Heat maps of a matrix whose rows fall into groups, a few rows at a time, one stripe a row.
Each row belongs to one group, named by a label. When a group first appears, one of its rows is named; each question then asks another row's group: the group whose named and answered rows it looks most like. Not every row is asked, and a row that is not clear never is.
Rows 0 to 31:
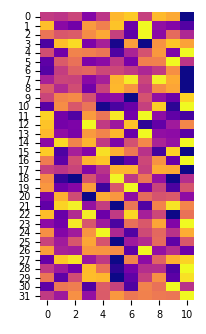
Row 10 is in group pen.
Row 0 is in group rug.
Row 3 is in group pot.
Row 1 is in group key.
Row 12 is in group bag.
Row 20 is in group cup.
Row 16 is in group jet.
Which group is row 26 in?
key
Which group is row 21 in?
pot
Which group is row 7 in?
rug
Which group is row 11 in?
key
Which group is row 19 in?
bag
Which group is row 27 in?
pot
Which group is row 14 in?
pen
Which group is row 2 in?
key
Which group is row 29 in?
jet
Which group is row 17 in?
rug
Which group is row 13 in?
key
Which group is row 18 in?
key
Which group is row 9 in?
pen
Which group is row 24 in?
jet
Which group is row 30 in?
cup
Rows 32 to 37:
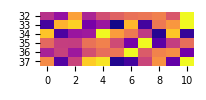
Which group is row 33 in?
pot
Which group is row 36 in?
rug
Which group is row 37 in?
jet
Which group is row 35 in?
key
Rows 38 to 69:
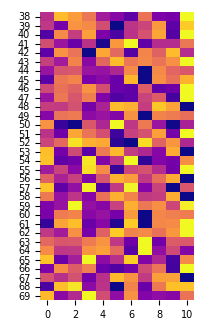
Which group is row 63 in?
key
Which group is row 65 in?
bag
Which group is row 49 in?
pot
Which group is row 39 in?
jet
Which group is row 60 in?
pot
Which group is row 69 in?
bag
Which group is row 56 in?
rug
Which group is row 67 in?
rug
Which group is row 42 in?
cup
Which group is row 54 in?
bag
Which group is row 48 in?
rug
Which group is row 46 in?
pen
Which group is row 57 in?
bag
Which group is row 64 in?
key
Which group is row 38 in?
pen
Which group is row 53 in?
rug
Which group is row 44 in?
pot
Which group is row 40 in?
pen
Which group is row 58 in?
rug
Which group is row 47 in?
pen
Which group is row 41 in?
bag
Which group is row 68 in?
pot
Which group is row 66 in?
pen
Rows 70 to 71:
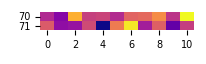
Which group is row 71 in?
bag
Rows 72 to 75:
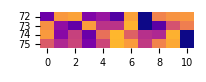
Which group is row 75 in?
rug
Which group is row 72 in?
pot
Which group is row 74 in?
rug
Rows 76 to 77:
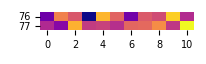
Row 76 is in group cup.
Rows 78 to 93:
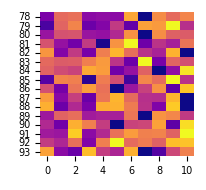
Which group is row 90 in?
jet
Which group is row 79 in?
cup
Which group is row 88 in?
rug
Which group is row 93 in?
bag
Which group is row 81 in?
bag
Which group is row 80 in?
pot
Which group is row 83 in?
key
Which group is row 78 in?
pot
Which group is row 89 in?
pot
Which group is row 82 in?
rug
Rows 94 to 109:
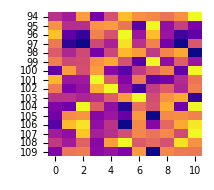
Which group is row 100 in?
pen
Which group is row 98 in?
rug
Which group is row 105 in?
pot
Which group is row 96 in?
key
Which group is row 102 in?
jet
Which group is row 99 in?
key
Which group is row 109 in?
pot
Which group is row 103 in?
rug
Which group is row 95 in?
key
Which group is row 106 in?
pot
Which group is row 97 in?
key
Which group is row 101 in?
bag
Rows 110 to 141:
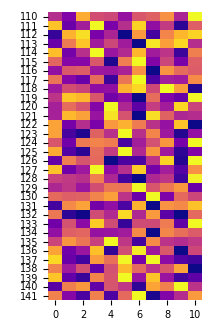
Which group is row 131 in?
pot
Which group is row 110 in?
jet
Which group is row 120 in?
cup
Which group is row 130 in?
key
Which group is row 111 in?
bag
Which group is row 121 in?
cup
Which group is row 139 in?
key
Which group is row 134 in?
pot
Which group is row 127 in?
bag
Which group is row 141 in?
bag
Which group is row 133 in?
pen
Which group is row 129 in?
rug
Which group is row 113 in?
cup
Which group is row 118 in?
rug
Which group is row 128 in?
pen
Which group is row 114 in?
bag
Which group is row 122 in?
rug
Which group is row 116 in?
pot
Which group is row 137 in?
key
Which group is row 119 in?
pen
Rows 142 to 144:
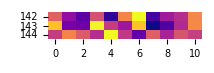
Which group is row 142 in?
bag
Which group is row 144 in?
cup
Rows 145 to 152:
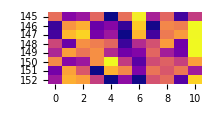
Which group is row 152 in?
pen
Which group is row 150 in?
jet
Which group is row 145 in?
bag
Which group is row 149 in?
pen
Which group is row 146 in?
pot
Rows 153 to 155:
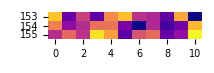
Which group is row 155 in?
pen
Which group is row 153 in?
rug
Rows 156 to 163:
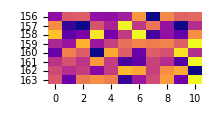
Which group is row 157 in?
key
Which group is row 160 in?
cup
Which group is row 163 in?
jet
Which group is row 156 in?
pot
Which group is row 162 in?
rug
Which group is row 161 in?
pen
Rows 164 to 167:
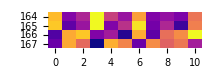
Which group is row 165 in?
bag
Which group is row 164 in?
bag
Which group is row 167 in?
cup
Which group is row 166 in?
pot
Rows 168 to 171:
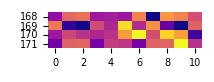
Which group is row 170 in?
rug
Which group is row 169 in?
key
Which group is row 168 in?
pot
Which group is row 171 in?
cup
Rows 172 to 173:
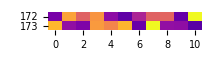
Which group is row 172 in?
pen
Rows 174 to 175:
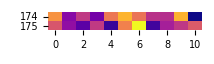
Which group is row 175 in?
bag
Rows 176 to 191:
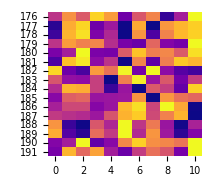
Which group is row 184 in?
pen
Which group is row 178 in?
pot
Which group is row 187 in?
rug
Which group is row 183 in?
bag
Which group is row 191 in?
pen
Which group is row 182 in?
key
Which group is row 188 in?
key
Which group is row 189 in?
key
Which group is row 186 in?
rug
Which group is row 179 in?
pen
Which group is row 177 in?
pot
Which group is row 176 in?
pen
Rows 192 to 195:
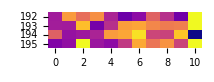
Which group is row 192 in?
pen
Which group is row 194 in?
rug
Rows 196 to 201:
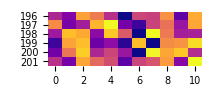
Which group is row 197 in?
jet
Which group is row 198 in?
cup
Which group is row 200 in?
cup
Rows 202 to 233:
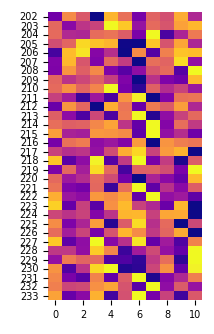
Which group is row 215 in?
key
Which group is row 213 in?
bag
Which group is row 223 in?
rug
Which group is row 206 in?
pot
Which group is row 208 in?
pen
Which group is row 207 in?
cup
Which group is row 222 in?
key
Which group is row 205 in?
cup
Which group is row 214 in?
key
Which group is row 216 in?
pot
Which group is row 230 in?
jet
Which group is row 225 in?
bag
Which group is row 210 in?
cup
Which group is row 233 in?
bag
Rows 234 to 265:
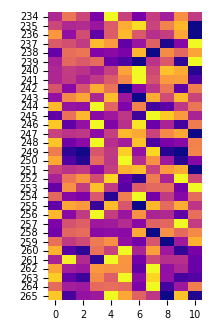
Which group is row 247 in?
rug
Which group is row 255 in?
cup
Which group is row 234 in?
cup
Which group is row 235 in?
rug
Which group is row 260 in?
key
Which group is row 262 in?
key
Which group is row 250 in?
key
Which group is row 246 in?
bag
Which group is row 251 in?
rug
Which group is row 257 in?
cup
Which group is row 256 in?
bag
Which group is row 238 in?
pot
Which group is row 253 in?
pen
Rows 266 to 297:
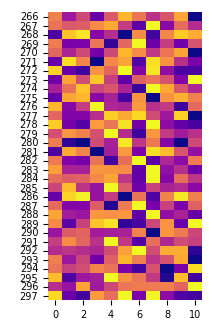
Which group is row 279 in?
cup
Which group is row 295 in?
rug
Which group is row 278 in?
key
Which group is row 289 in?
jet
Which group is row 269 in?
bag
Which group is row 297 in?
key
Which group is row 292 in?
rug
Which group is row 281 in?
cup
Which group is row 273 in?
pen
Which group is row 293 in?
rug
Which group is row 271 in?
cup
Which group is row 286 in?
pot
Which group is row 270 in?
rug
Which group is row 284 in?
key
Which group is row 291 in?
cup
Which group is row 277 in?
rug
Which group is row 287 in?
bag
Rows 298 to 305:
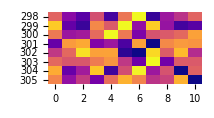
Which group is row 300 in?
jet
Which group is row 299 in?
key
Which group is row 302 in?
cup
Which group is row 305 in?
rug
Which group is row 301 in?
pot
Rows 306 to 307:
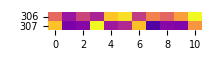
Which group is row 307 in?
bag
